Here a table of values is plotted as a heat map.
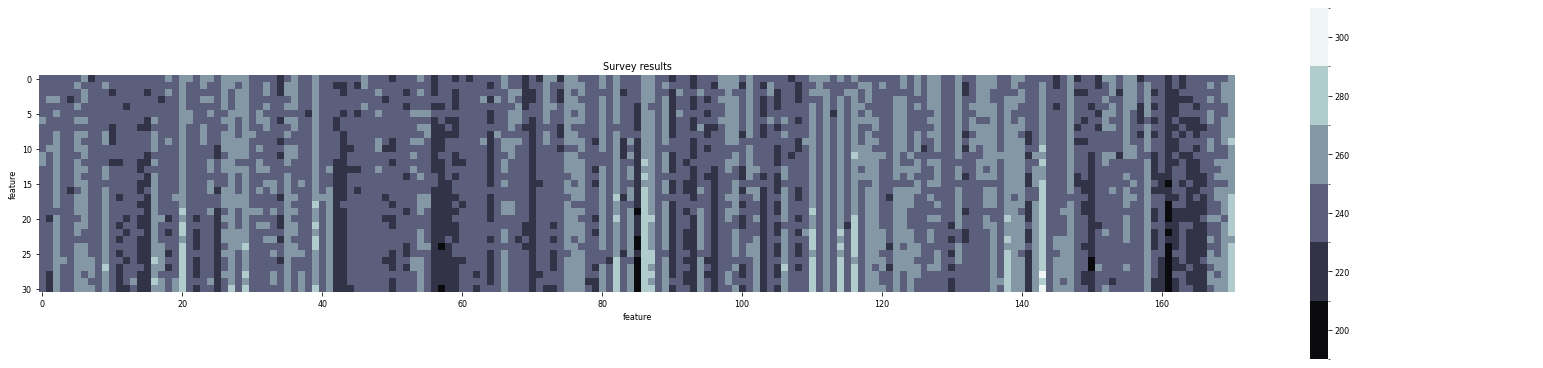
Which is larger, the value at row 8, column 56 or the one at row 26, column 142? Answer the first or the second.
the second
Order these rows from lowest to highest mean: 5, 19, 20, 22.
20, 19, 22, 5
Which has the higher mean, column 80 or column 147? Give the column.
147
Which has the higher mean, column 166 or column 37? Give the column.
37
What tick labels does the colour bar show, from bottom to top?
200, 220, 240, 260, 280, 300
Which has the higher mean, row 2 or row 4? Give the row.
4
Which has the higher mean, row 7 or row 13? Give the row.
13
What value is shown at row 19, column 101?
240
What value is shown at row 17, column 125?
240
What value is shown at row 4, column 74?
240
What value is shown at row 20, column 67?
240
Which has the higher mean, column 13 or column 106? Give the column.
106
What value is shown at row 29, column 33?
260
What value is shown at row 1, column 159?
240
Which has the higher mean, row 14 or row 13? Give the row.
13
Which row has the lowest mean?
15
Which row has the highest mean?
9
